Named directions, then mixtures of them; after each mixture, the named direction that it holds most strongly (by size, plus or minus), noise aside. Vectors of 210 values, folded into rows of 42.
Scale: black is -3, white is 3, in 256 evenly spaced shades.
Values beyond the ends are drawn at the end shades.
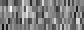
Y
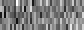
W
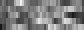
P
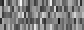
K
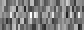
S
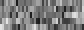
P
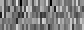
K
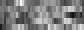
P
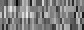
Y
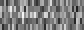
Y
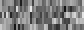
P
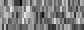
Y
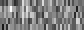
Y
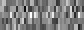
S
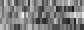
P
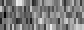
W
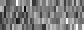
W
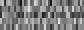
K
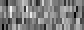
Y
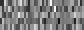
K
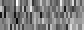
W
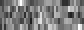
P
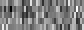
Y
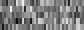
Y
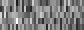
W
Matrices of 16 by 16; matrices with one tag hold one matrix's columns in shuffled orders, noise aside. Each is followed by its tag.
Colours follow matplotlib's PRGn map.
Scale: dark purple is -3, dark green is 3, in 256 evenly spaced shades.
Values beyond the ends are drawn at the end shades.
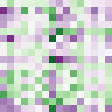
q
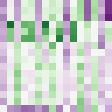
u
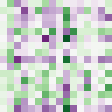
q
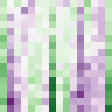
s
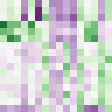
u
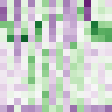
u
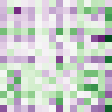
q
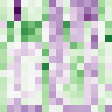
u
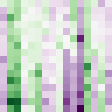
s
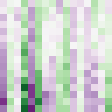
s
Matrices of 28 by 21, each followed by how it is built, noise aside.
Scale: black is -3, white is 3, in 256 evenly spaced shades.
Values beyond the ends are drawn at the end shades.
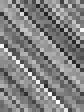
Toeplitz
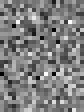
noise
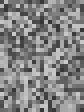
noise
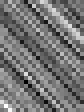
Toeplitz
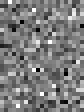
noise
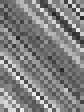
Toeplitz
